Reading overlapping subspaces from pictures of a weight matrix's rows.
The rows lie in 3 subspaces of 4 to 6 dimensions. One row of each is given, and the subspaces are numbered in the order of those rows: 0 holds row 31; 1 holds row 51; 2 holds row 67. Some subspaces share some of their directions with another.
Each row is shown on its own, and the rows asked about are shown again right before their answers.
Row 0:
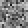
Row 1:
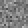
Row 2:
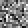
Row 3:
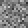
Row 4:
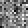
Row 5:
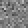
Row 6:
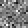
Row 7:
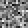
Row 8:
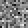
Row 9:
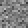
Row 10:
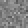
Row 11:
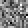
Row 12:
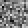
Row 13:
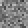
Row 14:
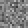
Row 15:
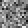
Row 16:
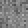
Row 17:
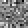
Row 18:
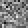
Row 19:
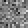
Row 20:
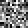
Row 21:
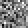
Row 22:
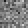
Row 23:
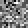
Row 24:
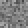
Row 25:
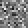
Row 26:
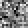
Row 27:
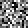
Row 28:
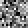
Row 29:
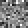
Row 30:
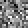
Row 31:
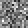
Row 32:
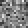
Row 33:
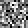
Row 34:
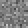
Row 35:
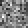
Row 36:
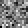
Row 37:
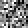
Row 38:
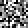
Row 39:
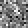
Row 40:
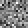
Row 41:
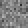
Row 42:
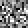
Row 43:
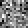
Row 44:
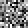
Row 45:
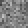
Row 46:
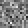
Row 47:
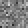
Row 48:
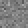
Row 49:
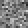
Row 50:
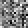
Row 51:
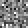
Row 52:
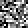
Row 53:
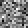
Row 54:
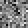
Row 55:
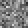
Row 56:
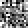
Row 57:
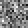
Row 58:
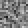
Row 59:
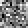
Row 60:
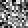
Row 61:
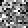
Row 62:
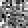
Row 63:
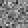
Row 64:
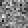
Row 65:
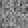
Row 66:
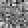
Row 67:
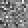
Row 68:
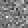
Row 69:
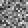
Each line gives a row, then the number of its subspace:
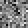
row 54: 0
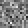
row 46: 0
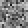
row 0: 1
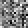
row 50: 0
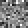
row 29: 0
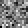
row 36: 2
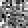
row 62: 0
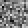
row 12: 1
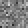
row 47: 2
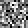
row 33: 0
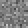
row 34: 1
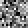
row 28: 1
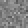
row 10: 0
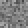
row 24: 1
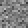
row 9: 2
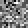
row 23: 1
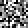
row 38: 1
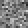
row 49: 1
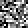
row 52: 1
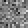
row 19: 1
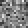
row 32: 0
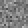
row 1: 1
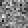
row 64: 0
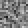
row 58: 1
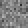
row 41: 0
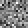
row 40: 2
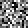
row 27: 0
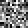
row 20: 0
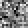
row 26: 1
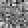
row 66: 0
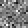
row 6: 2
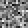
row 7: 2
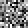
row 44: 0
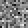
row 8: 2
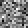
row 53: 0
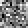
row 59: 0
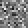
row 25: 2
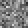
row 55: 2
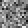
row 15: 2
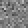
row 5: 2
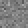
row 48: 2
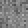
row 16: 0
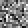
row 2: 1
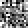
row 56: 0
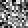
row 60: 2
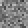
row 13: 2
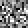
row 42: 1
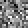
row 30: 0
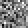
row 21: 1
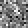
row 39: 0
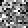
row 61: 2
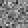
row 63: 2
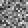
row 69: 2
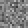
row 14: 0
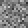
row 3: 2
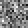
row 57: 0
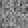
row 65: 0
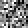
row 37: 1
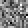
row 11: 0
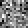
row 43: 0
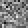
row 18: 1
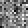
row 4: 0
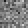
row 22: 1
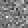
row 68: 2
